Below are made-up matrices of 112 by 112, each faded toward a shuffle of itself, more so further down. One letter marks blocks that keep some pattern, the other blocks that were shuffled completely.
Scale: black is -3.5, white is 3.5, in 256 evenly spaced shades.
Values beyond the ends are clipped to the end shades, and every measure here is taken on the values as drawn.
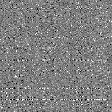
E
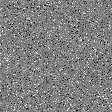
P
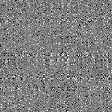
E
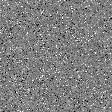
P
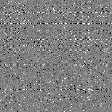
E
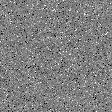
P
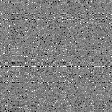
E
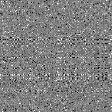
E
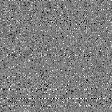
E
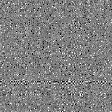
E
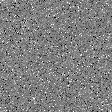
P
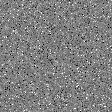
P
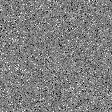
P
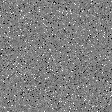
P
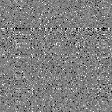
E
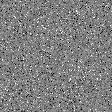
P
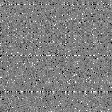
E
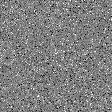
P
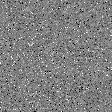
P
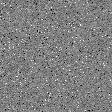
P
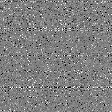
E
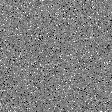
P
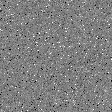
P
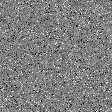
P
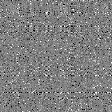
E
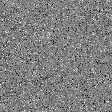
P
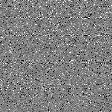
E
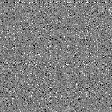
E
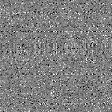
E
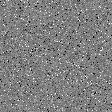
P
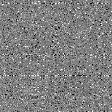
E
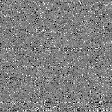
E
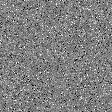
P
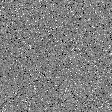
P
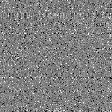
E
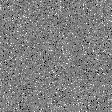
P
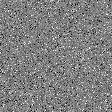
P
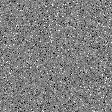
P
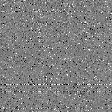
E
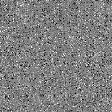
E
